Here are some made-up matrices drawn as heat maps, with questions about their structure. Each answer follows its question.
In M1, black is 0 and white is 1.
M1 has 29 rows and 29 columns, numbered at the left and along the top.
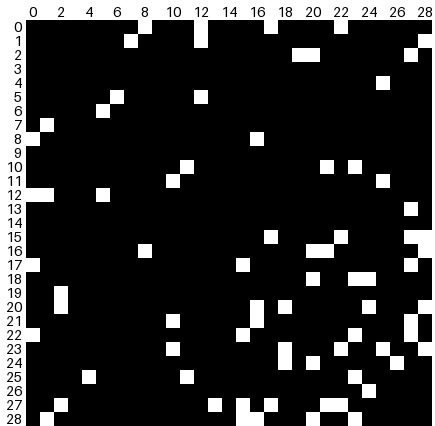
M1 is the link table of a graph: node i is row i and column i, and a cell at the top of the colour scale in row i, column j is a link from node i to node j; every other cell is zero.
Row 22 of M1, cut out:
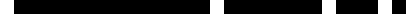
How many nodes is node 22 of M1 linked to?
4
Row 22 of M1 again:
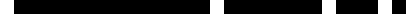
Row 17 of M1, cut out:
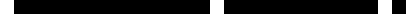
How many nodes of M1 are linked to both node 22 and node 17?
3
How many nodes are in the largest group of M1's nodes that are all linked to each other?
3
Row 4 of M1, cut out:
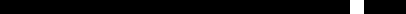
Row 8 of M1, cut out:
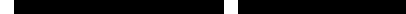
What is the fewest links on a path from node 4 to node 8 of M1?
5
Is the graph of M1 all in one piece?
no
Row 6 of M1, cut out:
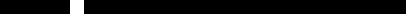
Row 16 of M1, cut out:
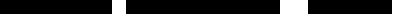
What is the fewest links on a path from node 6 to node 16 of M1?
5
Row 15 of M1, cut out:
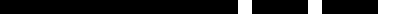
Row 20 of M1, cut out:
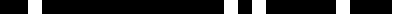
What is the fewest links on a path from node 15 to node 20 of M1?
2
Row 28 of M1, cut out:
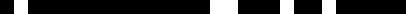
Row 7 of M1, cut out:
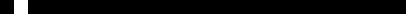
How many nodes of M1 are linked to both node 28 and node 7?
1
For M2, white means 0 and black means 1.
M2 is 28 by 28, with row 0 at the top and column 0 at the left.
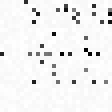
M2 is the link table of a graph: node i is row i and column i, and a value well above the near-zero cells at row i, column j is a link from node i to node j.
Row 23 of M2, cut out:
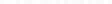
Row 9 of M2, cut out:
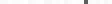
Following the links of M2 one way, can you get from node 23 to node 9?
no
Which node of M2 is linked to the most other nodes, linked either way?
node 13
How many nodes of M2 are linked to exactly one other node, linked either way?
7
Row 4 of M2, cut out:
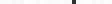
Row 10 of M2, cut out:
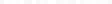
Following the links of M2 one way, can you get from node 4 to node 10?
yes
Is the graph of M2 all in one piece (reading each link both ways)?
yes
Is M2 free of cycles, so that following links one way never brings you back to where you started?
yes
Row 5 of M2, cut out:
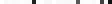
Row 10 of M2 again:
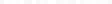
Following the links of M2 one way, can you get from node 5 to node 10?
yes
